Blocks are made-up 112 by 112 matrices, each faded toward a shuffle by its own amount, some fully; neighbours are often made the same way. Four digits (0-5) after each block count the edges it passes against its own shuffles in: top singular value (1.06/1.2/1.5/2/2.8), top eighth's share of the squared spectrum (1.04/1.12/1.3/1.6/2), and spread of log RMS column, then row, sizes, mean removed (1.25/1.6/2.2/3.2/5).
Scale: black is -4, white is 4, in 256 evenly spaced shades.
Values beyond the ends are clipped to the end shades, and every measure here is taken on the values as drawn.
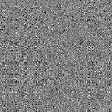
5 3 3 2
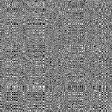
5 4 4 3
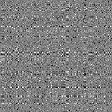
5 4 3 3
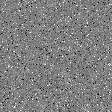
2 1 0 0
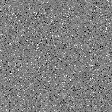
3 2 1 1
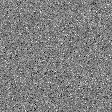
0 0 0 0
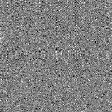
4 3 2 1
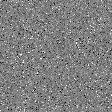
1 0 0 0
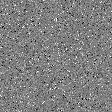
0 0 0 0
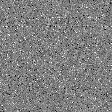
1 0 0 1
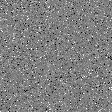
0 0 0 0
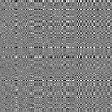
5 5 4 4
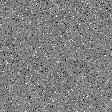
2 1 0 0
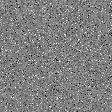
3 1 0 0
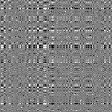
5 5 4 4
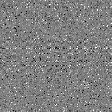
4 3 1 2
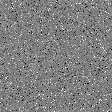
0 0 0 0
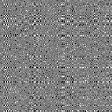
5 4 3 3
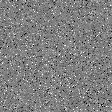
2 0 0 0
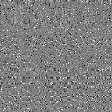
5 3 1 2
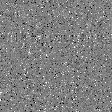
3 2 0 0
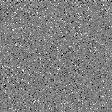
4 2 1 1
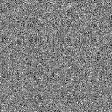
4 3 1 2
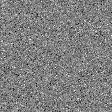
2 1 0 0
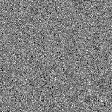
3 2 1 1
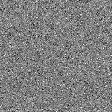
3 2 0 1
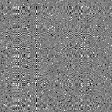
5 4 3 2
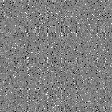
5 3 2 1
